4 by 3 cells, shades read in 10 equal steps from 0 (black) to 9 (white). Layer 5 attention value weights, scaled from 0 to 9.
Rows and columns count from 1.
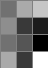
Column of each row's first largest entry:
3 1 1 3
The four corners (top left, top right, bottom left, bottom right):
4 7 6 9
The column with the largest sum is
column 1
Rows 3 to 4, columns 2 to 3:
3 0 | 2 9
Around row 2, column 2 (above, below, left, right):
6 3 5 1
